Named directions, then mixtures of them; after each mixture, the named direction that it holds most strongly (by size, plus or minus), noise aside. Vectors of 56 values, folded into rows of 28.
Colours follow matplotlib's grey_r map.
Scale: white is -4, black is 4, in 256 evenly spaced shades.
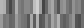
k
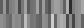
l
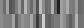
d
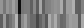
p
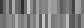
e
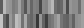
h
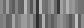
d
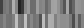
e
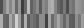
h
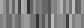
e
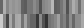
h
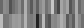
d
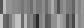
h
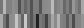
h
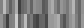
p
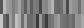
h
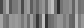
d
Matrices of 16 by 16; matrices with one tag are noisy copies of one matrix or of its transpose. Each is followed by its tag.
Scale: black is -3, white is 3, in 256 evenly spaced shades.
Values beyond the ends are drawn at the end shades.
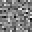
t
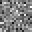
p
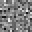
t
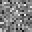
p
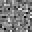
t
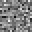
t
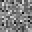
p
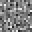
t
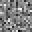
t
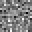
t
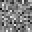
p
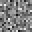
t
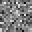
p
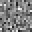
t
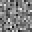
t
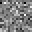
p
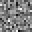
t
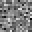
t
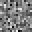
t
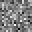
p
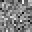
p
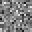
p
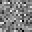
p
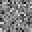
p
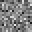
p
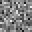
p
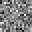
p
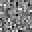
t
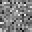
p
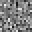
t
